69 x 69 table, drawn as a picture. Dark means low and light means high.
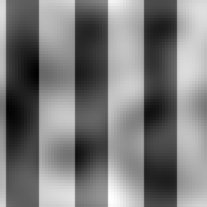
Ninth with the lowest average: middle left. Lone odd cells: none. Stripes: upright, repeating 3 times.
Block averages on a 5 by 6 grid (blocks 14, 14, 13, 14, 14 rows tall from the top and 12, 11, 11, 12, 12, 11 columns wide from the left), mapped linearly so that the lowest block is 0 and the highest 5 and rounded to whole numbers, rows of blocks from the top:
2 4 1 4 1 5
1 3 1 4 1 5
0 4 2 4 1 4
1 3 1 3 1 4
2 5 3 5 1 4
